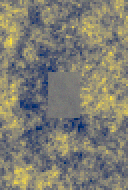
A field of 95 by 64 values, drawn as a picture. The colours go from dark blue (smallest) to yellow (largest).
Mirror symmetry: none. Odd patch: calmer, in the centre. Average level on the scale: 50%. Grain: blotchy. Seam: none.
